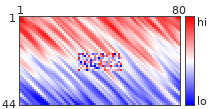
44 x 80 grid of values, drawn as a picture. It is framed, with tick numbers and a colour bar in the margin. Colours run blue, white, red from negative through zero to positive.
An odd patch, rougher than its surroundings, sits in the centre. Values change most from cell to cell in the centre. Streaks slant down to the right. Values rise toward the top. The top left is the ninth with the highest average.
